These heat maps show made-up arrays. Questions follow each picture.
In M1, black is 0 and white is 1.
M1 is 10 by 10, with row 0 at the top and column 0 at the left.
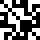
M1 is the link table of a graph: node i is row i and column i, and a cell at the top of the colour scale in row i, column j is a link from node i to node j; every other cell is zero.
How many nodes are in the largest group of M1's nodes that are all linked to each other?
4
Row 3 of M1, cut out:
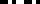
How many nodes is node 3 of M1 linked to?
4
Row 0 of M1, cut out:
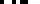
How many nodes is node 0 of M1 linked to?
6
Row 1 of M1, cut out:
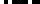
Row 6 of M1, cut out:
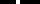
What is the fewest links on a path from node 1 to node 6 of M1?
3
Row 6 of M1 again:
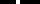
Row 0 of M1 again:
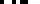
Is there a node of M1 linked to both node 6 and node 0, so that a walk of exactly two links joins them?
yes
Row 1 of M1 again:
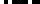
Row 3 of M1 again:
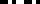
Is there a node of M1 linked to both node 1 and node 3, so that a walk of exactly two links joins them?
yes
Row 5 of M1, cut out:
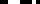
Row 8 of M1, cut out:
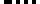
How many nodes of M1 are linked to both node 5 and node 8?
1
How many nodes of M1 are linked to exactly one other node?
1
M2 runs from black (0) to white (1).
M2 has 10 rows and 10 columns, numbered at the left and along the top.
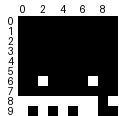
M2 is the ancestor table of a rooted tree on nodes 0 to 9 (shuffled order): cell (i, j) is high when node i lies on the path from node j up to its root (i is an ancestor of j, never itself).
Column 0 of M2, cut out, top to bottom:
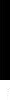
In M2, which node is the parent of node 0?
9
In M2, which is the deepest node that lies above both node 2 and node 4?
9
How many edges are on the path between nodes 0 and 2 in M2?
3
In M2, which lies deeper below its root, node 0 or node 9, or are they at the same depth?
node 0
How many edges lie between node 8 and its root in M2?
0
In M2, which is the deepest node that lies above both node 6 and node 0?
9
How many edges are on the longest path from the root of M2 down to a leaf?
3
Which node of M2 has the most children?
8
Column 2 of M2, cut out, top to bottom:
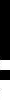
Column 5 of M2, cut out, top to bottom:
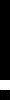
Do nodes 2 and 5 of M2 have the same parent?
no
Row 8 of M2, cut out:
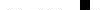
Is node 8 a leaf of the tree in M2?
no
